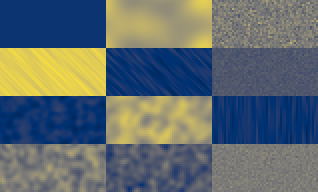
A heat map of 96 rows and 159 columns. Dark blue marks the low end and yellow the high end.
It is made of 4 by 3 panels. Panel 1,1: very low, flat. Panel 1,2: high, smooth. Panel 1,3: middling, fine-grained. Panel 2,1: very high, slanting down to the right, faint in contrast. Panel 2,2: very low, slanting down to the right, faint in contrast. Panel 2,3: low, fine-grained, faint in contrast. Panel 3,1: very low, blotchy, faint in contrast. Panel 3,2: high, blotchy. Panel 3,3: very low, streaked downward, faint in contrast. Panel 4,1: middling, blotchy. Panel 4,2: low, blotchy. Panel 4,3: middling, fine-grained, faint in contrast.
